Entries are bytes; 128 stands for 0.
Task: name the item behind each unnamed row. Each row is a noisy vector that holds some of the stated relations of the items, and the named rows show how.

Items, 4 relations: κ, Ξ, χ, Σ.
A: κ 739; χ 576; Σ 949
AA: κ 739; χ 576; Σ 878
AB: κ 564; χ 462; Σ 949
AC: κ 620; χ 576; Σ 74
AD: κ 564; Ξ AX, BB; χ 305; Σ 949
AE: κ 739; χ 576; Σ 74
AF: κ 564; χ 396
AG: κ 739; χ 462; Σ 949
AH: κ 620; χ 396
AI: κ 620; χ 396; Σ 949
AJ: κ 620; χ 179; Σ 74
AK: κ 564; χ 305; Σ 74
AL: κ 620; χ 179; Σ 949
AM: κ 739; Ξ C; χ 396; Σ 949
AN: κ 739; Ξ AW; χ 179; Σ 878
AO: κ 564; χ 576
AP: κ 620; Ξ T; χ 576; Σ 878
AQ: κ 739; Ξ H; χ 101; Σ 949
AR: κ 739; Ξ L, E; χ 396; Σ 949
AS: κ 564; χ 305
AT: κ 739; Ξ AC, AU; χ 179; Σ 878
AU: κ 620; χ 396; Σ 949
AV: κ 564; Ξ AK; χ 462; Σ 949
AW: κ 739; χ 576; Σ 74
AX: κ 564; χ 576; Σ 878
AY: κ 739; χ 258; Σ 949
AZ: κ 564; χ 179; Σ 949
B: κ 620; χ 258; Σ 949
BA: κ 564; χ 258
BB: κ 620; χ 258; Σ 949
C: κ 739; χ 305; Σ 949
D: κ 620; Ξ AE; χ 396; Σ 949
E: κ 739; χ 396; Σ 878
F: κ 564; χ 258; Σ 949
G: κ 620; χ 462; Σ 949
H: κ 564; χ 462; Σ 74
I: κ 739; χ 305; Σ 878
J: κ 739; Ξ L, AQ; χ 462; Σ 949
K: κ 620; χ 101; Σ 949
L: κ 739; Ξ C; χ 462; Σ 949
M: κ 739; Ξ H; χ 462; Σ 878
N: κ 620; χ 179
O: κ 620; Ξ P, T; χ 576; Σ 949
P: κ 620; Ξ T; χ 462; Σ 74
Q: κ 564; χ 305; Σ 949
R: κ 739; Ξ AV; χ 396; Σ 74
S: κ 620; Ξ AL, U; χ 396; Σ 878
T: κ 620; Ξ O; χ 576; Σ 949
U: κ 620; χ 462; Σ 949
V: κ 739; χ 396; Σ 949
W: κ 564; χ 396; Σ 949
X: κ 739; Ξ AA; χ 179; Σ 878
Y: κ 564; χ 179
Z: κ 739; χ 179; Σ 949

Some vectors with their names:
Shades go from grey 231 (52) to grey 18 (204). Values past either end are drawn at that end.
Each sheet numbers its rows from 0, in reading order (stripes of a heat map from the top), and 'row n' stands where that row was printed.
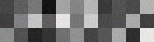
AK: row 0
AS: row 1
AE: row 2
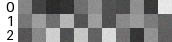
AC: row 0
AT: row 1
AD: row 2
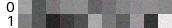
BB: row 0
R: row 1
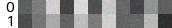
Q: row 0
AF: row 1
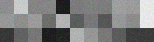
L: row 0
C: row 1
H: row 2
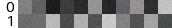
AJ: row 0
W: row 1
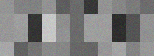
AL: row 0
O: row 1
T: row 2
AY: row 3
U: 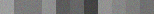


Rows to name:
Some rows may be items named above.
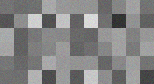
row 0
S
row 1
AD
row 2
AY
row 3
V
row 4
S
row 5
F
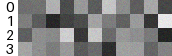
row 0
F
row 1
R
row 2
M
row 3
Z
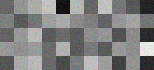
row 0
AQ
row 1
AH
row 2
AZ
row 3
C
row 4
AV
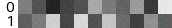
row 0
R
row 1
Q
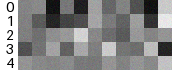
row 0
P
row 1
R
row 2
I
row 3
BA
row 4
AR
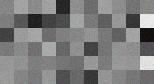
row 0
J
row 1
R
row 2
Y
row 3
N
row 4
AM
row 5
K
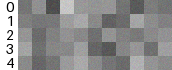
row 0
AP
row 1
AA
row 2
D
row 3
A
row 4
E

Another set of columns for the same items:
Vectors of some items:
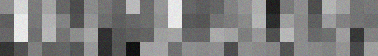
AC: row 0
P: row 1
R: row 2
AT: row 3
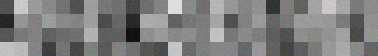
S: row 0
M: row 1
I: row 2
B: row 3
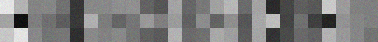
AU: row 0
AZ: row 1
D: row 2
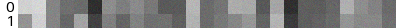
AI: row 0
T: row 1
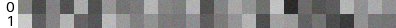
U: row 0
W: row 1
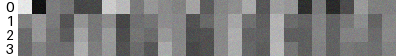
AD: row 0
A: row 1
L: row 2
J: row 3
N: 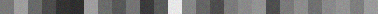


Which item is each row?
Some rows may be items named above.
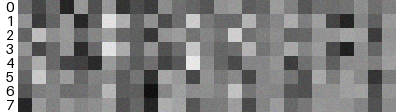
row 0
AQ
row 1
AS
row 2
E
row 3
AS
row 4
N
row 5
AA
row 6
I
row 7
M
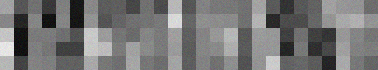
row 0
K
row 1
AL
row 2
Q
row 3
AD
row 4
F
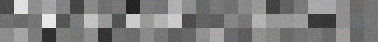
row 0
AP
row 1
H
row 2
AY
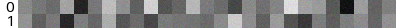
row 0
BA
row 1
C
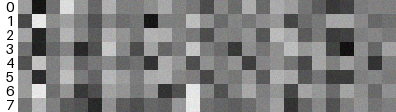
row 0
AV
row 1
AP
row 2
AB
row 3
Y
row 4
AA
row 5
AB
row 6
AH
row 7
AJ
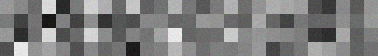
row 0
AF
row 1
Z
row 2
AK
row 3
AP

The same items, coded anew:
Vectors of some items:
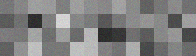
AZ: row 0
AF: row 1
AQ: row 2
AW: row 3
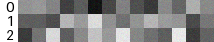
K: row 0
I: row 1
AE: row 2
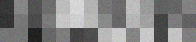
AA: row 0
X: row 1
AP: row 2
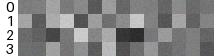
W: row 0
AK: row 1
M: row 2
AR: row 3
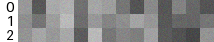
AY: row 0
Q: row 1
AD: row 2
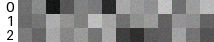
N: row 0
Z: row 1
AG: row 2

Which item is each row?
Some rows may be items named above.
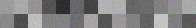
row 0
AC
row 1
R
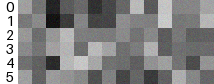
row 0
S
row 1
AH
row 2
F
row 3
C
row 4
BA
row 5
AV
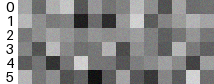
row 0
AK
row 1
AL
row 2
AZ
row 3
R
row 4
AF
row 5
P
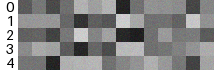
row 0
E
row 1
AJ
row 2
M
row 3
AC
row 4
AS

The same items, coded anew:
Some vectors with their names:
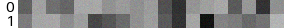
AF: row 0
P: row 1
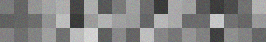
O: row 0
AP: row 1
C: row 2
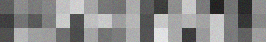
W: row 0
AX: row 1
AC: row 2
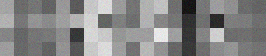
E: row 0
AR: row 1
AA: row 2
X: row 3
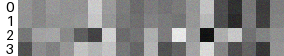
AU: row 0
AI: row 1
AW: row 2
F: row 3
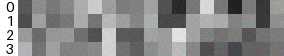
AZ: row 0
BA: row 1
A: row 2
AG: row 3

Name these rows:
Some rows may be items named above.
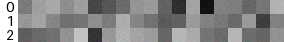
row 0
P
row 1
AH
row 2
AP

